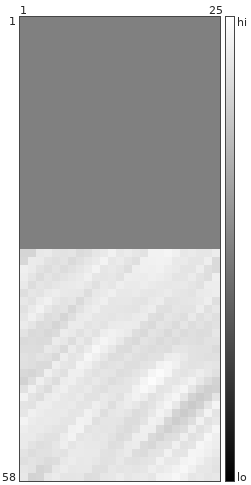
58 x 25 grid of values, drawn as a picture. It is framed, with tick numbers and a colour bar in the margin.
It is made of 2 by 1 panels. Panel 1,1: middling, flat. Panel 2,1: very high, slanting up to the right, faint in contrast.
